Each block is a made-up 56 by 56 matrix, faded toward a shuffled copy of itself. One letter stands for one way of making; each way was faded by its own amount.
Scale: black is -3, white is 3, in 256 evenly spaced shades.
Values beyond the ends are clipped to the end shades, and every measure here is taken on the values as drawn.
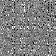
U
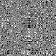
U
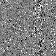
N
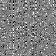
U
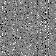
N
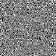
U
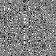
U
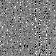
N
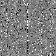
N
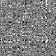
U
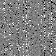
N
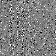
N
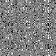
U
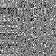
U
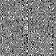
U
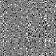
U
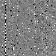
N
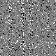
N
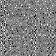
U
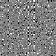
U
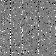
N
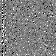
N
